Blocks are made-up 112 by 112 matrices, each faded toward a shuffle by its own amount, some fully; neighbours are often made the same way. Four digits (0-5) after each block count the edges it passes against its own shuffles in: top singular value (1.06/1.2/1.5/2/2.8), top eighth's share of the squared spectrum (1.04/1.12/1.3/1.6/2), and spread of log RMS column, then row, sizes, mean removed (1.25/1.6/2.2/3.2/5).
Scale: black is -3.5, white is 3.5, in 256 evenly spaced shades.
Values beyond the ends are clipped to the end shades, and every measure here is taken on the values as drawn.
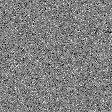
0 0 0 0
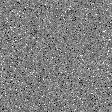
0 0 0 0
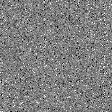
1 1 2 1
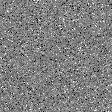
0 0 0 0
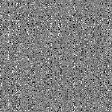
1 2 4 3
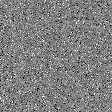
0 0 0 0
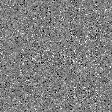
1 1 2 1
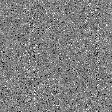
1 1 2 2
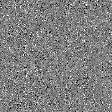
1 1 2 1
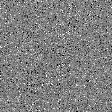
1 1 1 0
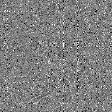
2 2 3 2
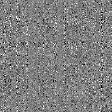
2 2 4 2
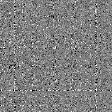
2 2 3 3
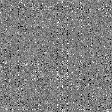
2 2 3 2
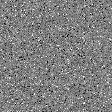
0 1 1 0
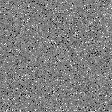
3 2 0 0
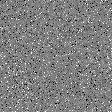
2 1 0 0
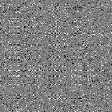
5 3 2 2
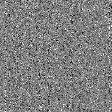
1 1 2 0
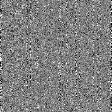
2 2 4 0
